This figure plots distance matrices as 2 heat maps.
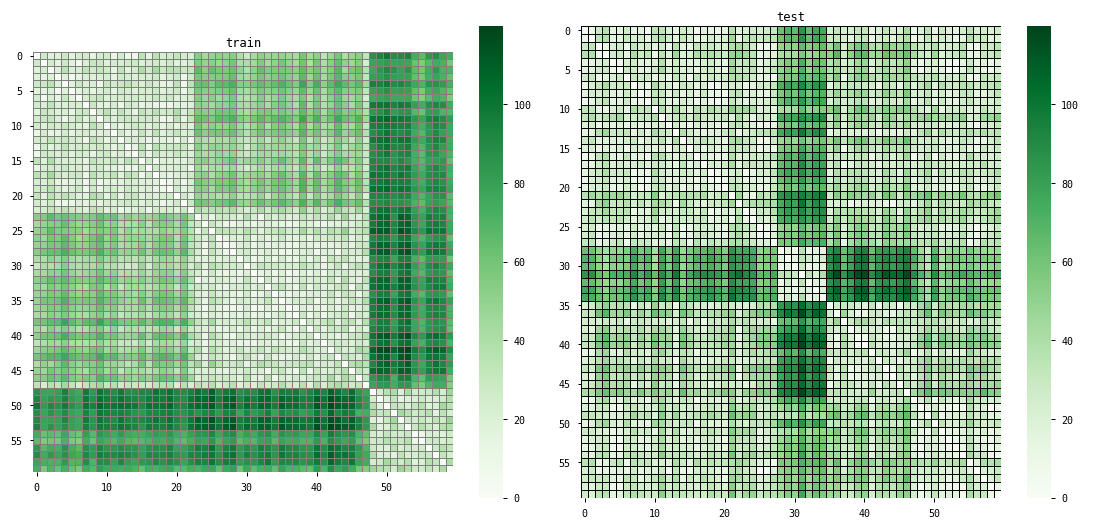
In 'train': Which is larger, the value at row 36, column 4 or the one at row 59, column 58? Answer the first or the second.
the first
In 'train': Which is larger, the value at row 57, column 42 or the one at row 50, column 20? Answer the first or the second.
the first
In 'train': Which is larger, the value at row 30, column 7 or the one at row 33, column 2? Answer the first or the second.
the second
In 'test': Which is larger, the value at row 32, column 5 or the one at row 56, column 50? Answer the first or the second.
the first
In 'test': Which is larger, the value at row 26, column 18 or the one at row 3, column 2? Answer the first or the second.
the first
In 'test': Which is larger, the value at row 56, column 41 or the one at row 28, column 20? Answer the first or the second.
the second
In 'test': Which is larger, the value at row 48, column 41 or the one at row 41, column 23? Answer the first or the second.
the second
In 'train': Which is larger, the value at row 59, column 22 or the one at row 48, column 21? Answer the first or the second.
the second
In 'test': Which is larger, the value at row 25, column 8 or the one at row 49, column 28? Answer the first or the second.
the second
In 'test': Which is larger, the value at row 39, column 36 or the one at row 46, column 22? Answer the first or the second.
the second
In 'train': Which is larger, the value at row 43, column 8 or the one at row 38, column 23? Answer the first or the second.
the first
